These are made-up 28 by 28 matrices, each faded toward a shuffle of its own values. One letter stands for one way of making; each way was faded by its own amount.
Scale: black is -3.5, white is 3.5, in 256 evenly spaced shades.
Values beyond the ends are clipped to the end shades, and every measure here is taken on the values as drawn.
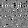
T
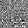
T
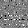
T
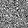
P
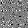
T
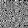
T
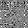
T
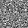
P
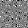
T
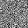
P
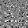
T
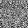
P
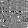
T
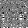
T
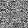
P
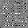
T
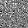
P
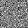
P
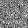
P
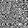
P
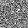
P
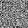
P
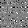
T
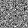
P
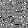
T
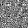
P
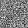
P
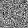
P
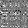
T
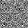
P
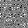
T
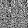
P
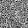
P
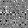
T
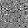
T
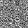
P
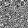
P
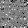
T
